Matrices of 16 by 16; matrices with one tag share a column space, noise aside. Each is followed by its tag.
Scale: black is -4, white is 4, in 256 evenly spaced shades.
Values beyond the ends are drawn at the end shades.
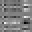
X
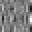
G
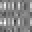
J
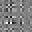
X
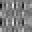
J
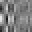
G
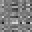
X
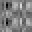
J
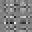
X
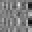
J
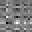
X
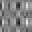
J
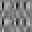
J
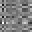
X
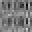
J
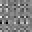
X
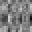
G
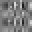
J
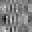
G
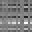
X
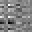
X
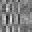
G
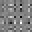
X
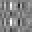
J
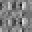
J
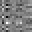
X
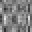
G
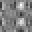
J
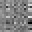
X
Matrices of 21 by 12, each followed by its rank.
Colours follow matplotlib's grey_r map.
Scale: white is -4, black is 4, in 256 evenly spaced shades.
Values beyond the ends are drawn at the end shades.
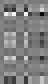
one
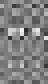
two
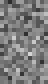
full rank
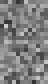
full rank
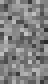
full rank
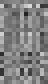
two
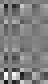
one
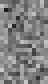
full rank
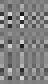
one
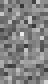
full rank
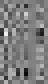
two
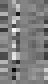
two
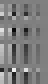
one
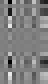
one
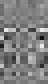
two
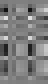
one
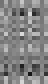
two
